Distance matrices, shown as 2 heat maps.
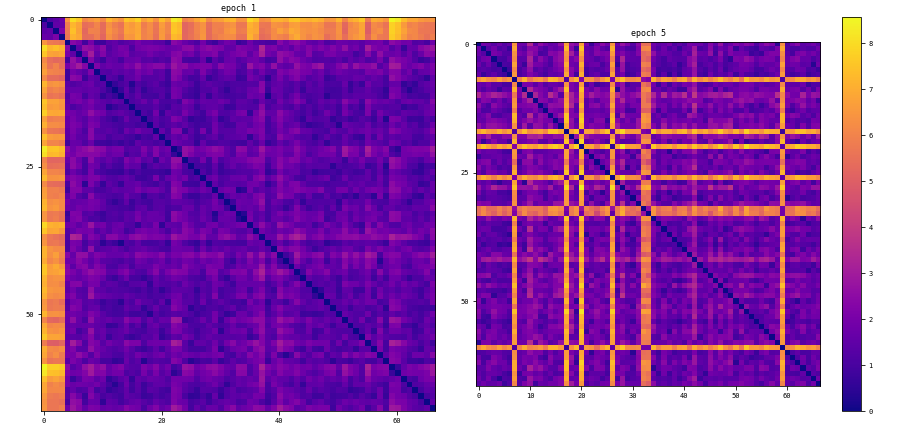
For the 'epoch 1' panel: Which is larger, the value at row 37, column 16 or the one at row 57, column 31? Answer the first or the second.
the first
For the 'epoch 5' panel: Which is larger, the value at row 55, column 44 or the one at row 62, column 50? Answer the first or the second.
the first
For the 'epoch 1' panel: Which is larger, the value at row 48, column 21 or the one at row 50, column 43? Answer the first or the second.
the second
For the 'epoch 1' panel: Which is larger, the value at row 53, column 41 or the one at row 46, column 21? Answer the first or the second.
the first
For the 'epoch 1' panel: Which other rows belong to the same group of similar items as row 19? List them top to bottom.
4, 5, 6, 7, 8, 9, 10, 11, 12, 13, 14, 15, 16, 17, 18, 20, 21, 22, 23, 24, 25, 26, 27, 28, 29, 30, 31, 32, 33, 34, 35, 36, 37, 38, 39, 40, 41, 42, 43, 44, 45, 46, 47, 48, 49, 50, 51, 52, 53, 54, 55, 56, 57, 58, 59, 60, 61, 62, 63, 64, 65, 66
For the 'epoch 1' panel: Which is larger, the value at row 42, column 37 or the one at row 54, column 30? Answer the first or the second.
the first
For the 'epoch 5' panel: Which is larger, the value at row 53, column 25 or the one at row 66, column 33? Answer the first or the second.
the second
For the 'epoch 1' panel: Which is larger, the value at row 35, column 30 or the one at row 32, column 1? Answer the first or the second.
the second
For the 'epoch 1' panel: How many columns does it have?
67
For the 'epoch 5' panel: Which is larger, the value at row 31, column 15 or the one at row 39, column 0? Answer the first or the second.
the first
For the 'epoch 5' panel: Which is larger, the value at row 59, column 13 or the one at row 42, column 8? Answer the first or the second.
the first
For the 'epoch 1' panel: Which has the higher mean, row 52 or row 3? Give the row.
3
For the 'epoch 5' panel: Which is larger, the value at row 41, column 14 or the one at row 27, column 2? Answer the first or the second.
the first
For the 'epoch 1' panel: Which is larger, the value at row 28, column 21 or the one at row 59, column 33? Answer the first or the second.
the second
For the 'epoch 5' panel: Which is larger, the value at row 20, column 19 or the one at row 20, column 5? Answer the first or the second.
the first
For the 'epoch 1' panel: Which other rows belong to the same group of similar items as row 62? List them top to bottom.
4, 5, 6, 7, 8, 9, 10, 11, 12, 13, 14, 15, 16, 17, 18, 19, 20, 21, 22, 23, 24, 25, 26, 27, 28, 29, 30, 31, 32, 33, 34, 35, 36, 37, 38, 39, 40, 41, 42, 43, 44, 45, 46, 47, 48, 49, 50, 51, 52, 53, 54, 55, 56, 57, 58, 59, 60, 61, 63, 64, 65, 66
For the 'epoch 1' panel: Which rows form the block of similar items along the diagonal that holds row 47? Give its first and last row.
4 to 66
